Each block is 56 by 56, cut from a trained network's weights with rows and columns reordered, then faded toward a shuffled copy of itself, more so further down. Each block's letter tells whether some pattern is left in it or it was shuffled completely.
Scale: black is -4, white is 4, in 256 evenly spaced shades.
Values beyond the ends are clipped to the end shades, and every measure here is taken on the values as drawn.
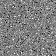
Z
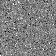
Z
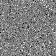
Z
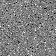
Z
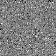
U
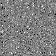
U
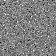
Z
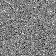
Z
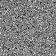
Z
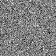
Z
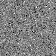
Z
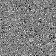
U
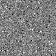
U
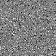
U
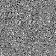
U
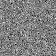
Z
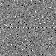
U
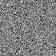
U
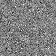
Z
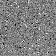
Z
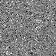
U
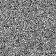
Z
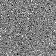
Z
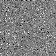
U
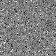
U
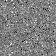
Z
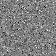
Z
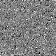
U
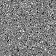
Z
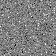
Z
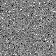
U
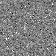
Z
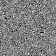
Z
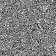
Z
